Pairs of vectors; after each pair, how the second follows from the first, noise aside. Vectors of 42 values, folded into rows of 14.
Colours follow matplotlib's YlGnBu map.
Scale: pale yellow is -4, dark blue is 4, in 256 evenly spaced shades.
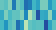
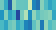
reversed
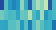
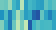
wrapped around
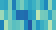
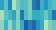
wrapped around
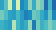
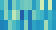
wrapped around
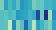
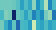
shuffled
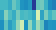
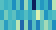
sign-scrambled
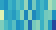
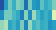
reversed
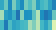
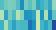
sign-scrambled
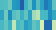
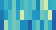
wrapped around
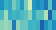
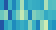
wrapped around
